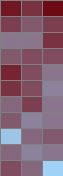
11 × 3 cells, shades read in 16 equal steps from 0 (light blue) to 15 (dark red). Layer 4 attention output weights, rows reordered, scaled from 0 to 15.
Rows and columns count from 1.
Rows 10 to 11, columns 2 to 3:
6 7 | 8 0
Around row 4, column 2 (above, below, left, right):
7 10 9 10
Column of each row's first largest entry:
3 1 3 2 1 1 2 1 3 1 1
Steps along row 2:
down up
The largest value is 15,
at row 1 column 3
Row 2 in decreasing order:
11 11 9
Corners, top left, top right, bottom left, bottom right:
14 15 10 0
